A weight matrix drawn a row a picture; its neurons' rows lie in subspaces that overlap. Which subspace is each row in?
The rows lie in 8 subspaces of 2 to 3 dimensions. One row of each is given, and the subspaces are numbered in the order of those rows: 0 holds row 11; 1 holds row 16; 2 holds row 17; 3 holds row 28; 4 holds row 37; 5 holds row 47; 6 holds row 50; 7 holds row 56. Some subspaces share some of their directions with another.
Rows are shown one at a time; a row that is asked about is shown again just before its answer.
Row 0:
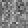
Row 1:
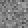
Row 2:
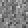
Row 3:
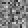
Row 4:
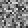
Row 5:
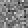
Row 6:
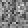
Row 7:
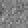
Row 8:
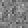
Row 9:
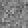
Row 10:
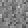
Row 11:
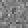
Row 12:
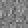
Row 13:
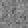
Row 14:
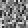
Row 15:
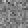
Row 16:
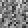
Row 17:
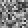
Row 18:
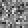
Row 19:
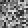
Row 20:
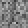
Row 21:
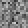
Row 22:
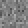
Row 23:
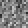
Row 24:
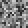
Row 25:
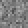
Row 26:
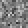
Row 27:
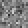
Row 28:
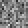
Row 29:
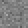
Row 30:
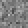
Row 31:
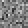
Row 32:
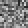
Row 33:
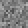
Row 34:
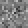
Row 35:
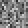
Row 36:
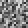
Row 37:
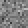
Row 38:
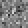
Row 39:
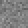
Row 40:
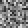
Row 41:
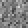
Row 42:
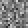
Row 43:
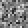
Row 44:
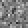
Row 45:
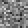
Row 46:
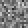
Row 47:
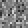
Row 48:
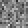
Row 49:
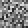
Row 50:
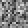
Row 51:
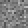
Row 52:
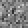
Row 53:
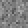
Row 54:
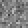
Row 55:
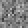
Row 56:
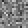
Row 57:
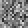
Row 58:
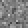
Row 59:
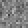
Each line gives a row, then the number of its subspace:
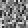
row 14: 5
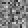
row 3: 6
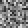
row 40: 4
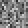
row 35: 3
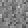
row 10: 1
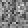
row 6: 6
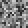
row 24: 7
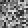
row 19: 2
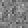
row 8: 2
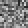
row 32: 2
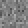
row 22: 5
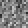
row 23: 1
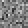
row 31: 7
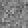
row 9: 5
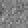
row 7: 4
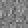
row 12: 5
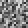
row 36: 1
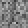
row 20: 6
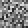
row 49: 7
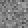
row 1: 2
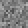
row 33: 5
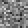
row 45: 7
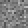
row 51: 2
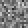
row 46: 2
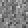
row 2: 1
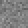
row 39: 4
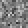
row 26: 7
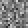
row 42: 3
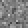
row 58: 0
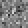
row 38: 3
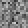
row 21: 6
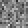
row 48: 3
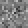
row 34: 3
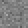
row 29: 7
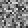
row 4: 7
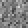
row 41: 1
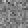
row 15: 4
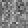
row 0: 6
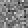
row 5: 2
